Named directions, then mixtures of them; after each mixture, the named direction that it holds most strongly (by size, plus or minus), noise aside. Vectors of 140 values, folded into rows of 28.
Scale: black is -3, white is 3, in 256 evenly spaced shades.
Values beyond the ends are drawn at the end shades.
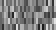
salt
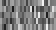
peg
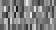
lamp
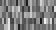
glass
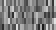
salt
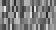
lamp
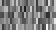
salt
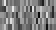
peg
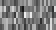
lamp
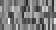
salt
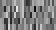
lamp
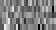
salt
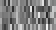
peg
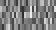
glass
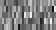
glass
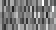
peg
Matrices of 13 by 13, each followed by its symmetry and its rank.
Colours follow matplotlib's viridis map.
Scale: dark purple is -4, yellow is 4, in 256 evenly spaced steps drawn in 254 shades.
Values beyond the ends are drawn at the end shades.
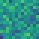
neither, full rank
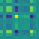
symmetric, rank one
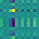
neither, rank one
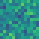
neither, full rank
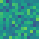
neither, full rank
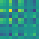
symmetric, rank one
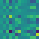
neither, rank two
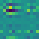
neither, rank two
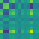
symmetric, rank one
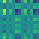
neither, rank one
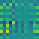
neither, rank two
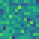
neither, full rank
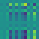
neither, rank one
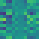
neither, rank two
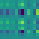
neither, rank one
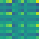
neither, rank one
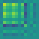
symmetric, rank one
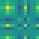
symmetric, rank one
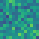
neither, full rank
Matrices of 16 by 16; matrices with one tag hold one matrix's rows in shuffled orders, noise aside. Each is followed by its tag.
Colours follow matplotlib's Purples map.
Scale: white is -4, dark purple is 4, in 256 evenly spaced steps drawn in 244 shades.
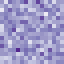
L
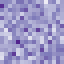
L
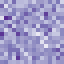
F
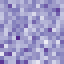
F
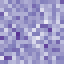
F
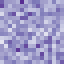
L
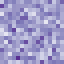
L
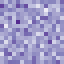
F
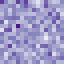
F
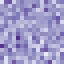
F
